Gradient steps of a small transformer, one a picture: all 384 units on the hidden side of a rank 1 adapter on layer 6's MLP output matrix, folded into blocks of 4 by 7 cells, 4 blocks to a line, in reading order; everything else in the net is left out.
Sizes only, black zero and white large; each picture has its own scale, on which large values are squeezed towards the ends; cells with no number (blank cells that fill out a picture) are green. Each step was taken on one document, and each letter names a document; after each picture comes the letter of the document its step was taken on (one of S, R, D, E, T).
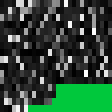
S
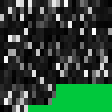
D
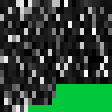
S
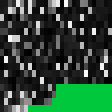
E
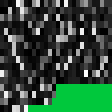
S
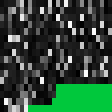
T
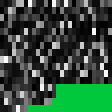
T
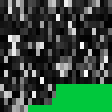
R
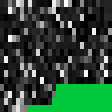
E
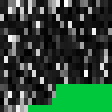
E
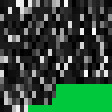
S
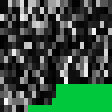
E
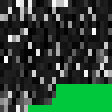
D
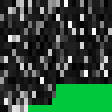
T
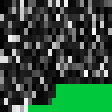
T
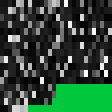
T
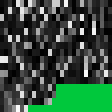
S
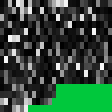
D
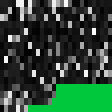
D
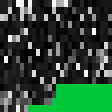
D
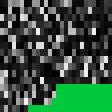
E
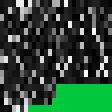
S
